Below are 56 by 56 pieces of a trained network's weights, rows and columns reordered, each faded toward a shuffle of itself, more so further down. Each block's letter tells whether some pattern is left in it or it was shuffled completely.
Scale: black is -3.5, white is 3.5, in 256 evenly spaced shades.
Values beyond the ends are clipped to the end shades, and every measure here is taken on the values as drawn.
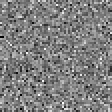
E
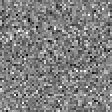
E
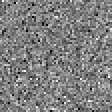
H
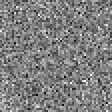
H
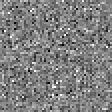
E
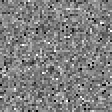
H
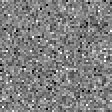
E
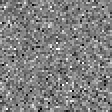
E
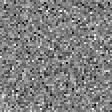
H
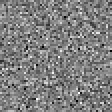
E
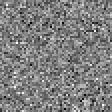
H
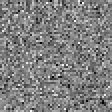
H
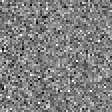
H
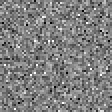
H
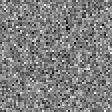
E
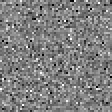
H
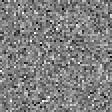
H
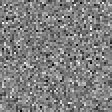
E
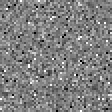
H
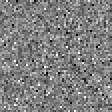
H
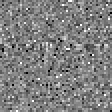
E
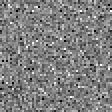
H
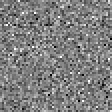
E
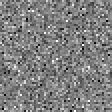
E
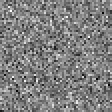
H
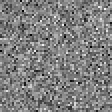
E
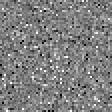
H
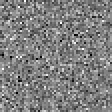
H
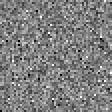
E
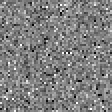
E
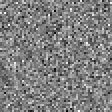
H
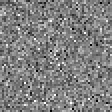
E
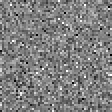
E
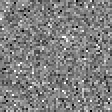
E
